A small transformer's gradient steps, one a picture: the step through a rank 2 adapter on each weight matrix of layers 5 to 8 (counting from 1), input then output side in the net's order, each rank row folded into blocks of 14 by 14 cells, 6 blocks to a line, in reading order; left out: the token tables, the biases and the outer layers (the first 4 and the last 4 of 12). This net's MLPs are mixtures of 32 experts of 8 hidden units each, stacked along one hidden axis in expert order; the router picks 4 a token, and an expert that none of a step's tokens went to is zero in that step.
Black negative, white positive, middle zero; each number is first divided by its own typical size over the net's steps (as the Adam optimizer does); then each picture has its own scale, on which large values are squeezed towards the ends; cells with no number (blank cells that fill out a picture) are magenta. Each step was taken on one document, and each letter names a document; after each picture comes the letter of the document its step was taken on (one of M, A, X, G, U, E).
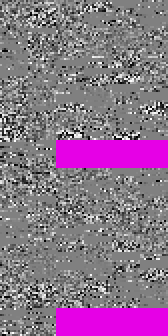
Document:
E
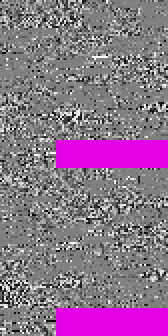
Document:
E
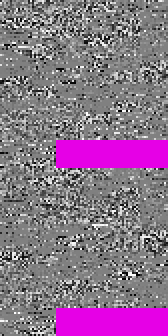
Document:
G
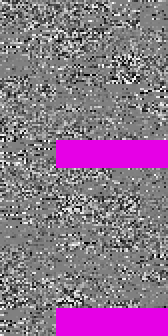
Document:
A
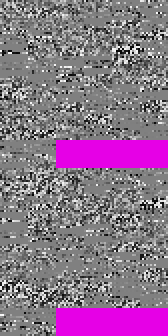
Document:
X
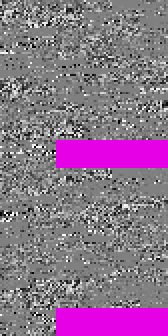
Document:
E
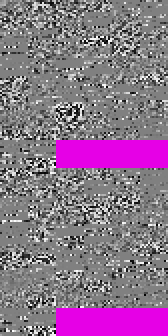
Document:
X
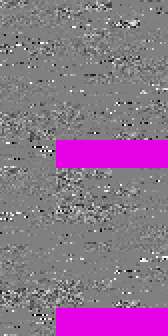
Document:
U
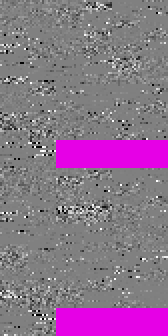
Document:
U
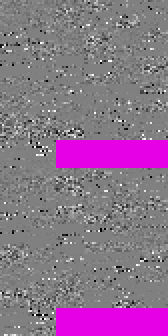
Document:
U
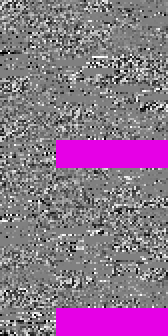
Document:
E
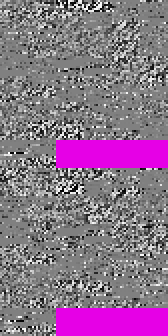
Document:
X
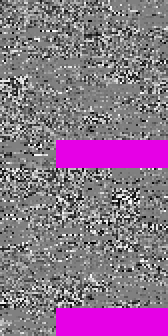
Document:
A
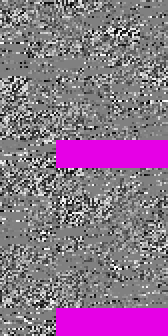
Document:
X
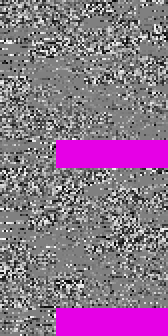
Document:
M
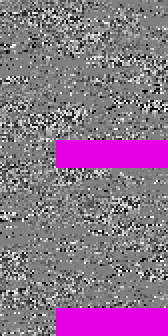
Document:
E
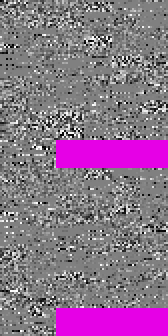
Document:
E
